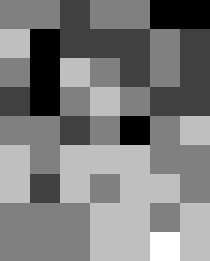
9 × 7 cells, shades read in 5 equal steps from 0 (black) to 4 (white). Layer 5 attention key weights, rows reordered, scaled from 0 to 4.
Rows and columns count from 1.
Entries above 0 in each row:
5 6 6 6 6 7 7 7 7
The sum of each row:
9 9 11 10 12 18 17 17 19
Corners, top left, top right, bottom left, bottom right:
2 0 2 3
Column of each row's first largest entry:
1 1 3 4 7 1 1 4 6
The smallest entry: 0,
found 6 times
